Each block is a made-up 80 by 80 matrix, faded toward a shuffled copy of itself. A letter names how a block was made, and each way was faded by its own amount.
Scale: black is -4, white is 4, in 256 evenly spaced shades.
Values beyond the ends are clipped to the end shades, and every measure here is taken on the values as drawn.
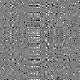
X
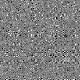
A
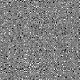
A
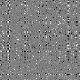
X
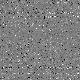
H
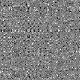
A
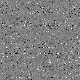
H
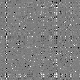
X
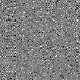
A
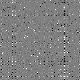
X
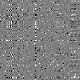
X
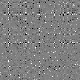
X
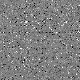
H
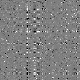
X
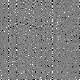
X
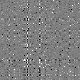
X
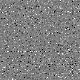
H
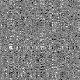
A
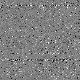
H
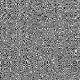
A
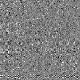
A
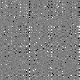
X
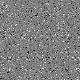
H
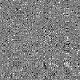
A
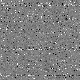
H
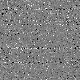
H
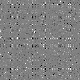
X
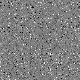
H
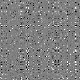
X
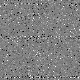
H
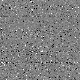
H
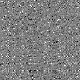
A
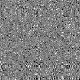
A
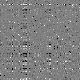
X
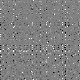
X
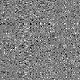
A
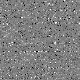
H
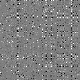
X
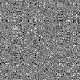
A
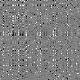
X
